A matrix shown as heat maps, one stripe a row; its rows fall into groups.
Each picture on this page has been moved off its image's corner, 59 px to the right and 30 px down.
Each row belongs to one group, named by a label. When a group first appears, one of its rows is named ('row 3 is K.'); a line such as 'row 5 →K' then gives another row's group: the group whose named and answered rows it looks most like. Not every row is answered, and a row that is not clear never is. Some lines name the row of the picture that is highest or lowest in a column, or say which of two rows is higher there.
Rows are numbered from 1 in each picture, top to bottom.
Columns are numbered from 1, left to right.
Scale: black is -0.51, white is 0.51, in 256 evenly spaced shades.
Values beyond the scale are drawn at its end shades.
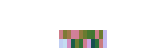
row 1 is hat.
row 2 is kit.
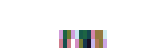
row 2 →hat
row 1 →hat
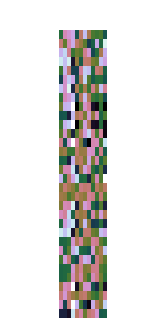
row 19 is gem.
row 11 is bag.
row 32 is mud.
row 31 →hat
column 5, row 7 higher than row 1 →Yes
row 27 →mud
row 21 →kit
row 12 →gem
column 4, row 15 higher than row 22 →No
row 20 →bag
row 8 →bag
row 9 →bag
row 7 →kit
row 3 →kit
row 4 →kit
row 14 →gem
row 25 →hat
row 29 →bag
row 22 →bag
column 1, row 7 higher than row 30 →Yes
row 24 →mud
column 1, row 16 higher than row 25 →No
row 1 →bag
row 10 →mud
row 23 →kit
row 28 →mud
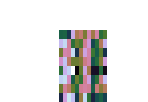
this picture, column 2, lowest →1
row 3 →bag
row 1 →mud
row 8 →bag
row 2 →kit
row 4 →kit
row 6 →kit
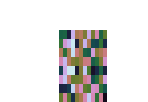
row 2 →bag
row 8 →gem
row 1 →mud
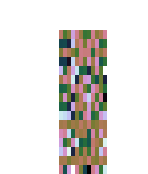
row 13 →hat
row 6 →bag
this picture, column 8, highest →8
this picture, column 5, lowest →6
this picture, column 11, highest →14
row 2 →mud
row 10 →kit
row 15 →gem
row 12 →kit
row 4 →mud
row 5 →hat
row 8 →gem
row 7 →mud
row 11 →gem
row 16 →hat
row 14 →kit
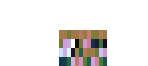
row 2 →bag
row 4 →mud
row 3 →kit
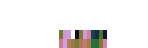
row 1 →bag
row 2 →kit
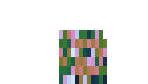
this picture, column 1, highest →1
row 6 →bag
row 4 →gem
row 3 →hat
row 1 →hat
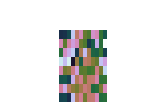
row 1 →mud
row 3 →bag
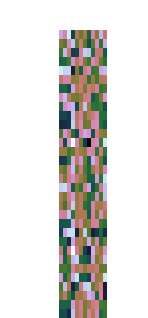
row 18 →kit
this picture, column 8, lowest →13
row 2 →hat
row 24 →mud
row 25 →hat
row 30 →gem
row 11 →mud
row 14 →gem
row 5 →kit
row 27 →mud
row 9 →bag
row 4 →mud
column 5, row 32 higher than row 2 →Yes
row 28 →hat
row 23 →bag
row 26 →hat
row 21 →kit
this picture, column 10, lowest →23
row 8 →kit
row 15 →mud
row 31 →mud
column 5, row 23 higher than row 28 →No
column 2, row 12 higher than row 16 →Yes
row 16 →hat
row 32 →mud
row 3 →gem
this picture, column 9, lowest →23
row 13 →hat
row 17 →hat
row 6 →kit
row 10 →mud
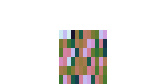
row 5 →gem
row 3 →bag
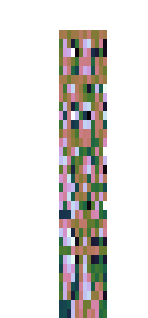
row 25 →mud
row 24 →bag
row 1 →gem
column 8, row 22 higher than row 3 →No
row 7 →hat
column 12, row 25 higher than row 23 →No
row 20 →hat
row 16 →gem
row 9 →gem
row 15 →kit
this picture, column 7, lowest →10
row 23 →kit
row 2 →gem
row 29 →gem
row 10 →hat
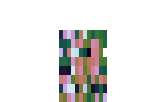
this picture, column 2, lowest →5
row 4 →mud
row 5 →mud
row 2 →mud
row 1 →bag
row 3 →hat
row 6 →kit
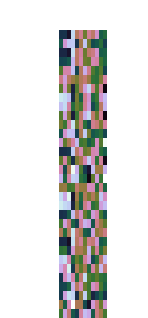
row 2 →bag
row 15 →gem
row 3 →mud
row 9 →kit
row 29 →mud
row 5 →bag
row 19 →kit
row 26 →kit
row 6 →kit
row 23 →hat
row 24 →mud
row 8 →kit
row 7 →gem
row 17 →hat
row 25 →mud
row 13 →hat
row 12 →bag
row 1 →mud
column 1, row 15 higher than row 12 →Yes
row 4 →mud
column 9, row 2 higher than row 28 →No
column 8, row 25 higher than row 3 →Yes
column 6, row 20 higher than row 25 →No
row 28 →bag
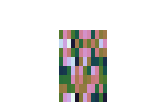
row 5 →mud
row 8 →bag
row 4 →bag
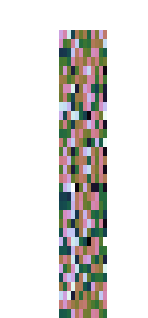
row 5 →gem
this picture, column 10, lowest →18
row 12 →mud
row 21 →bag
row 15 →kit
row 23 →bag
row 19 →mud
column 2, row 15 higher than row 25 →Yes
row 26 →bag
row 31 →kit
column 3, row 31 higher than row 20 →Yes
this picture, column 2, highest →9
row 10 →hat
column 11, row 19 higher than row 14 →No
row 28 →bag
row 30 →kit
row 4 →mud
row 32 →mud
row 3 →mud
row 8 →gem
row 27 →hat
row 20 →mud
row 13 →hat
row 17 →kit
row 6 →gem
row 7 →bag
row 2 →hat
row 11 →gem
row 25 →mud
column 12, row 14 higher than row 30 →No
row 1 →kit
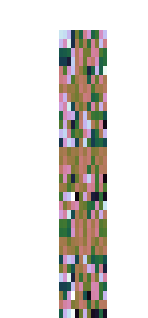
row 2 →kit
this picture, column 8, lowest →30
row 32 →bag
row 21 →kit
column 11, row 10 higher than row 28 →No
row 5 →hat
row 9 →kit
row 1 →kit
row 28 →kit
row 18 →gem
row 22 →mud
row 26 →bag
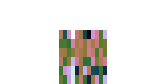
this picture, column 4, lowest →3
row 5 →bag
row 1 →hat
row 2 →mud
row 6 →hat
